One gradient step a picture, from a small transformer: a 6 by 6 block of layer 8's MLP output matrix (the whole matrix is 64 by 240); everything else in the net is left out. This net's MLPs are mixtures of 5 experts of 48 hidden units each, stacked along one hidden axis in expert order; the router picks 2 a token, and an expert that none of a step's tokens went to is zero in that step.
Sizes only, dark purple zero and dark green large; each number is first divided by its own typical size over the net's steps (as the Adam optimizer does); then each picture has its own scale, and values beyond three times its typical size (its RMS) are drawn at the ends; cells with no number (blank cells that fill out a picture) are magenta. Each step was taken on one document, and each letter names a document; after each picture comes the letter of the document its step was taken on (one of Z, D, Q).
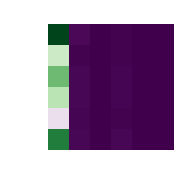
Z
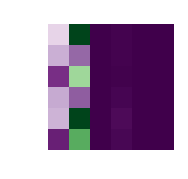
Z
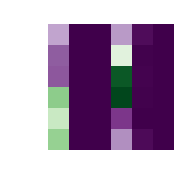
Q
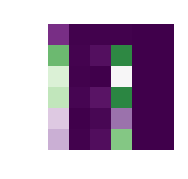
Q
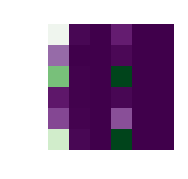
Q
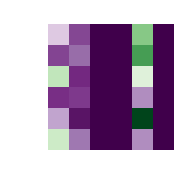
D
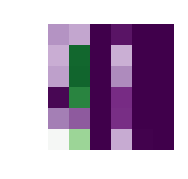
Z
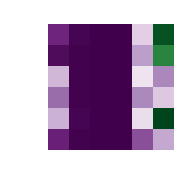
D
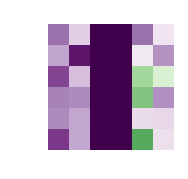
D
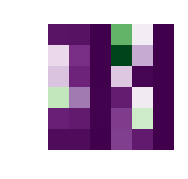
Q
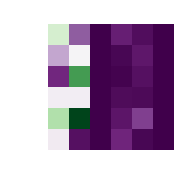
Z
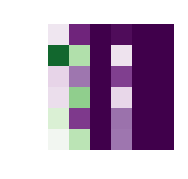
Z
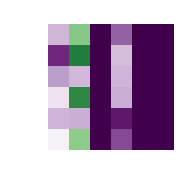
Z
